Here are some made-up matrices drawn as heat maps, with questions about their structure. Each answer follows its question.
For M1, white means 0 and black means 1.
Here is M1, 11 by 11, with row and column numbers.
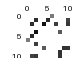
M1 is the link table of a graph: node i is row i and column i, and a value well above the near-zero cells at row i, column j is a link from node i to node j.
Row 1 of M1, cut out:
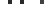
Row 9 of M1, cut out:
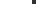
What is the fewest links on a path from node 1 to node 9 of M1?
3
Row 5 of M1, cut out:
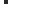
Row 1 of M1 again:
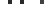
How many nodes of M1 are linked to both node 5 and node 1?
0
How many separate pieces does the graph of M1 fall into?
3
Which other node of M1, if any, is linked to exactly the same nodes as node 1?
none
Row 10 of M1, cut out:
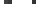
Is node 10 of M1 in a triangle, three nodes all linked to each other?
yes
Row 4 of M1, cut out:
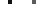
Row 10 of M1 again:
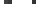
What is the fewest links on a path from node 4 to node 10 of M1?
2
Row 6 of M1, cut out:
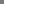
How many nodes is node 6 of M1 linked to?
1
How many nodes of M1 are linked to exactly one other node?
5
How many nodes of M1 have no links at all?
1
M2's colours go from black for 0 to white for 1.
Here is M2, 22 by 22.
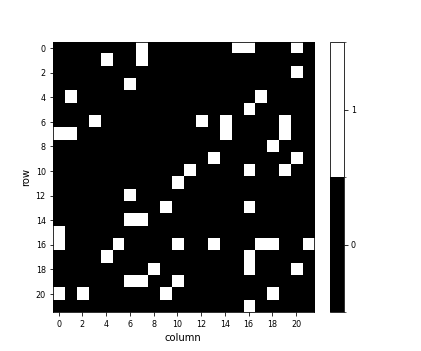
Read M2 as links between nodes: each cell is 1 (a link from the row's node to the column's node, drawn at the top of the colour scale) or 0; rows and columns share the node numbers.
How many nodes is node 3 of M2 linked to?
1
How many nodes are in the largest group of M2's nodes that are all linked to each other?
2
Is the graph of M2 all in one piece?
yes
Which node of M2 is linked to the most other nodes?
node 16
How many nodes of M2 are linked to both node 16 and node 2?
0
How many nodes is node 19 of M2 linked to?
3
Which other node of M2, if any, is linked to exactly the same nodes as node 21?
node 5
